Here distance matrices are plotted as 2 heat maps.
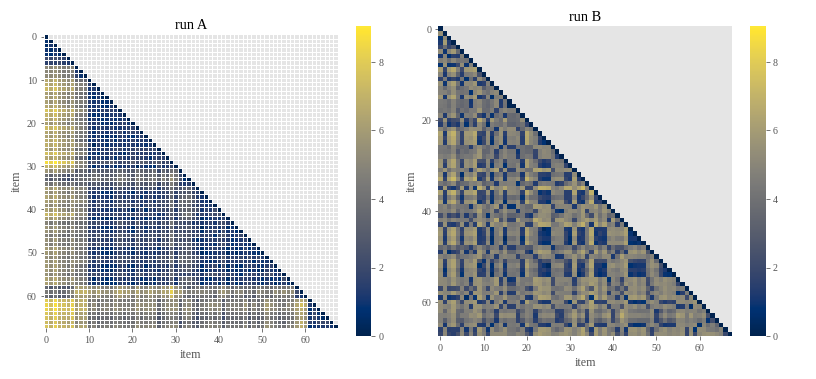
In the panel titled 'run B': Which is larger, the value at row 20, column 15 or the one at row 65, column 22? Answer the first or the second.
the first
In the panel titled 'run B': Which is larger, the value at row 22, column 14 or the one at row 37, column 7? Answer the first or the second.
the first
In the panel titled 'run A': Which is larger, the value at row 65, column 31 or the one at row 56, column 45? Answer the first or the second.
the first
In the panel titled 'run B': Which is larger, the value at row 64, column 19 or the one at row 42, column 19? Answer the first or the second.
the second
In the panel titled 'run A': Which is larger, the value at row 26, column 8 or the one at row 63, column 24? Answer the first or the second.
the second
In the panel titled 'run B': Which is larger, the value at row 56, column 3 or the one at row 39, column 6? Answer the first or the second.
the first
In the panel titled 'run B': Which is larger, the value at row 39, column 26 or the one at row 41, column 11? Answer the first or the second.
the first
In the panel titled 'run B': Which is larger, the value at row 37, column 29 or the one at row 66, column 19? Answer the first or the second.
the second
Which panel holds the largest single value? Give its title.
run A
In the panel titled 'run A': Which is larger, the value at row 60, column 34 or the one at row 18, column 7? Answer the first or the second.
the second
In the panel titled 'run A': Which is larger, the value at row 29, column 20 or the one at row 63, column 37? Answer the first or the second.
the second
